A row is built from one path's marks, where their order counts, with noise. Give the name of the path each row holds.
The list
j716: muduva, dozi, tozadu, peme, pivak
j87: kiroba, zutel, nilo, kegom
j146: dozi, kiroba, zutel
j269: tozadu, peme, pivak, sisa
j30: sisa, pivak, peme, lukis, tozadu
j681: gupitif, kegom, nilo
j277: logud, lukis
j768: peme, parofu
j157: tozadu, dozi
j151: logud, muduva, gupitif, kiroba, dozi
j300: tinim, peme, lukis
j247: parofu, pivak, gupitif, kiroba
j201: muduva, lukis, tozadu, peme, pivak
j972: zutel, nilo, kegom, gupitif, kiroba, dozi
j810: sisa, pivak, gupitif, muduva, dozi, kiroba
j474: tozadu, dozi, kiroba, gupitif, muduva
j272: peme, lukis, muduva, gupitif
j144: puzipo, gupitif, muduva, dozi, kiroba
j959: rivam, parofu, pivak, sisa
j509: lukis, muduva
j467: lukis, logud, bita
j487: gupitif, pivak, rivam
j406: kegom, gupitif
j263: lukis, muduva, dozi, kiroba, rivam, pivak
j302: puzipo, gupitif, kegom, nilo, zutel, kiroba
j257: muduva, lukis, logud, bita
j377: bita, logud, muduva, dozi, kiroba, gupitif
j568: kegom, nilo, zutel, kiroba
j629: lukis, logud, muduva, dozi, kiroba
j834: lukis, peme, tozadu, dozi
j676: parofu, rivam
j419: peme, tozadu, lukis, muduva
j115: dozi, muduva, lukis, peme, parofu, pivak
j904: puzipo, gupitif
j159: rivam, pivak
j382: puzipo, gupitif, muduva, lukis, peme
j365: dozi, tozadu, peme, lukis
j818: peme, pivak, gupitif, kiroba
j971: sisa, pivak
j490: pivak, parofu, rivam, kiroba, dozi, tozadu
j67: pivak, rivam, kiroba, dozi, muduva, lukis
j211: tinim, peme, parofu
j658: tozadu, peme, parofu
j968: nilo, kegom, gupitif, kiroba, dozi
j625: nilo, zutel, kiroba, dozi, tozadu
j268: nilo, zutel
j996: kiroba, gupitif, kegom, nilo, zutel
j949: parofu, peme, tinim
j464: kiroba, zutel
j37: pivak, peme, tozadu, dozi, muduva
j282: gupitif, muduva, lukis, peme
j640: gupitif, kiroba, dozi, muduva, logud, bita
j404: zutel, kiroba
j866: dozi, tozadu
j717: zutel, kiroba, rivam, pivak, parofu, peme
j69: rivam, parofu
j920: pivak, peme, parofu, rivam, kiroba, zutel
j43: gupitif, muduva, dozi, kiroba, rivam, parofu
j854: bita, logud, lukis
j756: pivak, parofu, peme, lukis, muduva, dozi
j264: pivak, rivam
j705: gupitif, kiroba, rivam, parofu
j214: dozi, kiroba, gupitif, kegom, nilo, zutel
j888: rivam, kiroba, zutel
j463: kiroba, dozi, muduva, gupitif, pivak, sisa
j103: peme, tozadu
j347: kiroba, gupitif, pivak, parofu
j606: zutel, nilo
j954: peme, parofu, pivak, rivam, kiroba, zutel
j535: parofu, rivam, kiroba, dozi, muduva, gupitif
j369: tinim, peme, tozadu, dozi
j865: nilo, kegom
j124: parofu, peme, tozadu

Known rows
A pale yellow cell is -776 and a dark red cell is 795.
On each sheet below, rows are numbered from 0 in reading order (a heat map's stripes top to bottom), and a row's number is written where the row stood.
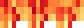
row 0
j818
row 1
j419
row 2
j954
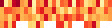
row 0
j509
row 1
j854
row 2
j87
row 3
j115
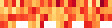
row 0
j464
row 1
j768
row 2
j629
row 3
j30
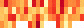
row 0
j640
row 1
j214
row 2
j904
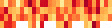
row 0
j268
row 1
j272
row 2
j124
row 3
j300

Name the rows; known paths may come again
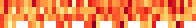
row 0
j904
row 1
j640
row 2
j87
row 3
j474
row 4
j658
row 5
j768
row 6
j300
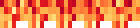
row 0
j282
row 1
j272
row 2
j419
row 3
j818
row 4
j509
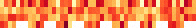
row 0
j464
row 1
j629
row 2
j866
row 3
j263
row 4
j124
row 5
j214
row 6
j30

